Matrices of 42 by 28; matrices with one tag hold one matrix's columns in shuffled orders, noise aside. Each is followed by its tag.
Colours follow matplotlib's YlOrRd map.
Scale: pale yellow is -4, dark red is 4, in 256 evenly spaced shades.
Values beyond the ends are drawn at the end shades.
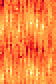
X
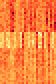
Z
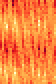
X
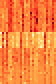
Z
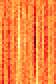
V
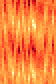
X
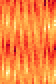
X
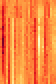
V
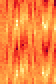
X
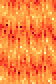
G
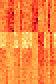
Z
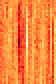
V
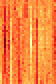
V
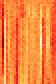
V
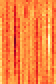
V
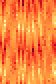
X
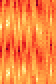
X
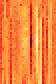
V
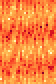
G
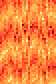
G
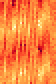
X
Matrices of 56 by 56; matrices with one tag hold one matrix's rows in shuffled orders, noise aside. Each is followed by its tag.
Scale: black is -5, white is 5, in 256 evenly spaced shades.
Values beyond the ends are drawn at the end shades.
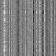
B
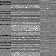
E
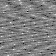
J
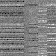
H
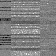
E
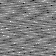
J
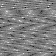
J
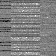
E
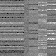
H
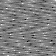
J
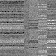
H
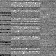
E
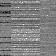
E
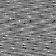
J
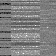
E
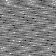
J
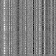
B
